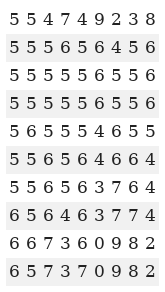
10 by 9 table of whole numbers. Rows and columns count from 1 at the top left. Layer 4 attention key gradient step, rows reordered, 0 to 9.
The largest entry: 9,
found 3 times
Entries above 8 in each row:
1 0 0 0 0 0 0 0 1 1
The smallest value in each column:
5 5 4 3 4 0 2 3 2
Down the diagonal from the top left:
5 5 5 5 5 4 7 7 2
